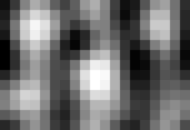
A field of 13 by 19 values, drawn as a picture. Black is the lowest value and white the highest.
Average level on the scale: 40%. Calmest part: bottom right. Stripes: upright, repeating 3 times.
